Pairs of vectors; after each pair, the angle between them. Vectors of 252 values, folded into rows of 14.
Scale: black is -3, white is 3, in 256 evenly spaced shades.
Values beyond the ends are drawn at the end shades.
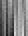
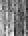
nearly opposite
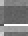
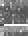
nearly parallel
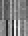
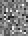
orthogonal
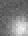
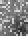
partly opposed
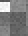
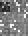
partly opposed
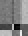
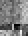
nearly parallel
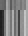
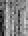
nearly parallel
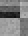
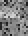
partly opposed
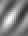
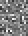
orthogonal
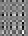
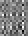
nearly opposite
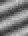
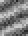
nearly opposite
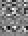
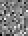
orthogonal
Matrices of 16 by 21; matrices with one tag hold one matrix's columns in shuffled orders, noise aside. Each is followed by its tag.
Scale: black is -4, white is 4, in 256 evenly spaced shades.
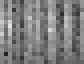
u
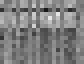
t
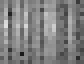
u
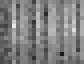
u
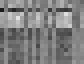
t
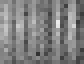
u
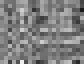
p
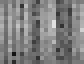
u
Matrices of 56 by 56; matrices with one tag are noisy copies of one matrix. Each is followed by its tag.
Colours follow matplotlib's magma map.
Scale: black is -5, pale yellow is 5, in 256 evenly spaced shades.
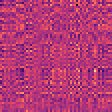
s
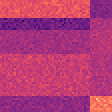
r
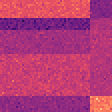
r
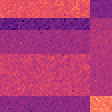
r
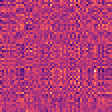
s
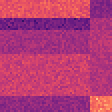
r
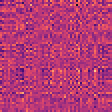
s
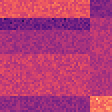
r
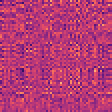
s
